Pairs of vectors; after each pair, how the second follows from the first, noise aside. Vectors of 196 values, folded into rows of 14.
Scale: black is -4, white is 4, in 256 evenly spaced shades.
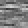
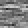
copied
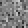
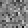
sign-scrambled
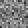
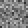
copied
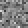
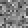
reversed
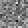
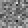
copied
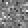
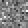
copied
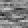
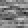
reversed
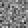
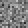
copied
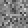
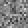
copied
